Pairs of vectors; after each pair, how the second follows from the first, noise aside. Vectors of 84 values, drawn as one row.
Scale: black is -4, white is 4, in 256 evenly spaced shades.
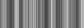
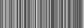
shuffled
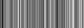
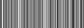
sign-scrambled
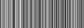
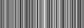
shuffled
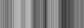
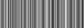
shuffled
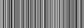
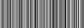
shuffled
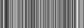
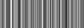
shuffled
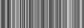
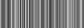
copied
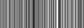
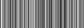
shuffled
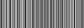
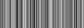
shuffled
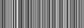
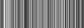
shuffled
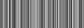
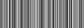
copied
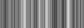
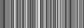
shuffled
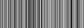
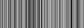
copied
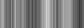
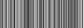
shuffled
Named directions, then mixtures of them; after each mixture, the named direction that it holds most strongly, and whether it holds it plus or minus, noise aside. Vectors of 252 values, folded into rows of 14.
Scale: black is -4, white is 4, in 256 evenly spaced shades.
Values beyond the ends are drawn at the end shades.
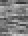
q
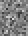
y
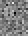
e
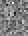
e, plus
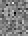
e, plus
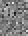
e, plus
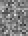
y, plus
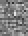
e, minus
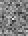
y, plus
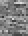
q, minus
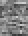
q, minus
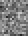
y, minus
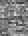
q, plus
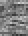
q, minus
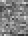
q, minus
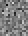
e, plus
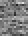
q, minus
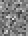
y, plus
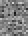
e, plus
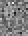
e, plus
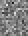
e, minus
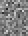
y, plus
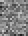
y, minus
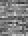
q, plus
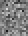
y, minus
